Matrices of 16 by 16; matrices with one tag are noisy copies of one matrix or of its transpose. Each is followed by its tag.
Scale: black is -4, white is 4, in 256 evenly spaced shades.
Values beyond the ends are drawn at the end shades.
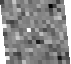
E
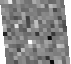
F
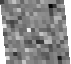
E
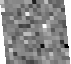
F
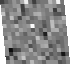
E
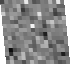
E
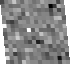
E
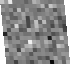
F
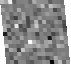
F
